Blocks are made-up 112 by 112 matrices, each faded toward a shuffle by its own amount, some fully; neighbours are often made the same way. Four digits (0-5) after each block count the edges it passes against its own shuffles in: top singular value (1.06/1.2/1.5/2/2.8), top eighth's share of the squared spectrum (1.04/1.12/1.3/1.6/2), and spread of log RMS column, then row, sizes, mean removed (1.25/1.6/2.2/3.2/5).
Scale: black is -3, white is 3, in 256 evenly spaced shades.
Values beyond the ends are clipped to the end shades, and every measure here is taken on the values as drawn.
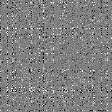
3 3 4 3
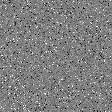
0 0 0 0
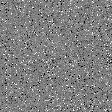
1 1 1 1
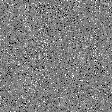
1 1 1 1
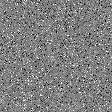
0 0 0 0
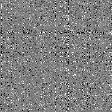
2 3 3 3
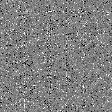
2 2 2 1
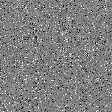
3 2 1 1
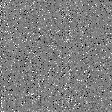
3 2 1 0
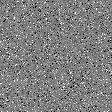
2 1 0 0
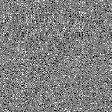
4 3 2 1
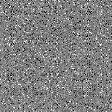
4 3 2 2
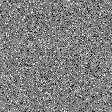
2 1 0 0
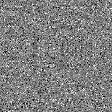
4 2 1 1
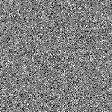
4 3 1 1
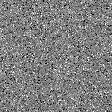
2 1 0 0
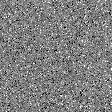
0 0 0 0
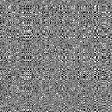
5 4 3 4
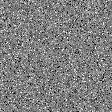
0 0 0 0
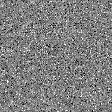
3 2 1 1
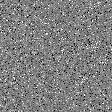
0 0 0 0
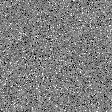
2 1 0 0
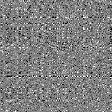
4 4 3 3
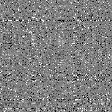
4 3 2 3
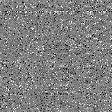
4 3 1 2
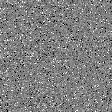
3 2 1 0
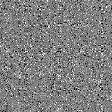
4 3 2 2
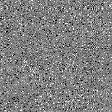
4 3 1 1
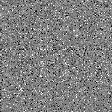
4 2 1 1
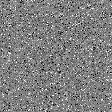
3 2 1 1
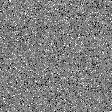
2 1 0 0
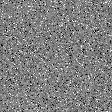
1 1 0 0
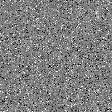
3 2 1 1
